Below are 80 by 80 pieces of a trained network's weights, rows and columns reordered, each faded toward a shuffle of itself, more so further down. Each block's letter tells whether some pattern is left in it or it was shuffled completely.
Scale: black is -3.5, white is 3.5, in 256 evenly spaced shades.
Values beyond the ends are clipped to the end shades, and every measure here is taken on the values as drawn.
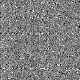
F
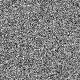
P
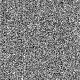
F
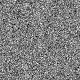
P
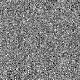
F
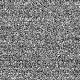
F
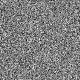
P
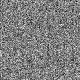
F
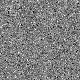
P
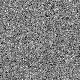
P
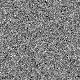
P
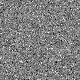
P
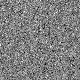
P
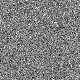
P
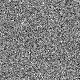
P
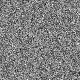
P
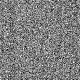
F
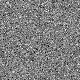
P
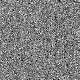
F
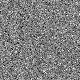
P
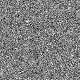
P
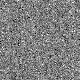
F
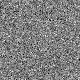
P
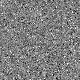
P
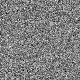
P
